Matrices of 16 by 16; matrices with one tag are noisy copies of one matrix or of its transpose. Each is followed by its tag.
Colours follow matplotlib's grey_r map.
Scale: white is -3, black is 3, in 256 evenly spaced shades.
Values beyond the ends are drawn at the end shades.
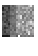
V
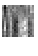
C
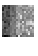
V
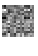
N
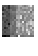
V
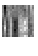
C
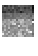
V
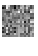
N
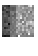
V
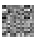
N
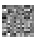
N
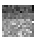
V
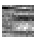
C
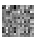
N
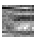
C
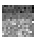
V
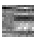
C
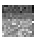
V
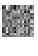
N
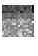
V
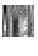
C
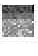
V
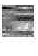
C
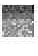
V
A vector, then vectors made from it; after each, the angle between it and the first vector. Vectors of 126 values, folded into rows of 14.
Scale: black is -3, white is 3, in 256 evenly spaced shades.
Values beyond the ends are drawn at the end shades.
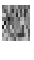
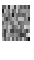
orthogonal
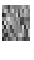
nearly opposite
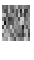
nearly parallel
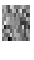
partly opposed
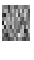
nearly opposite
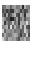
partly aligned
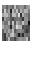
orthogonal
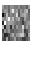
nearly opposite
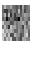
partly aligned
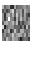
partly opposed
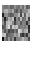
orthogonal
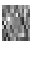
nearly opposite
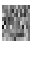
nearly parallel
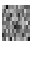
orthogonal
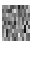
orthogonal
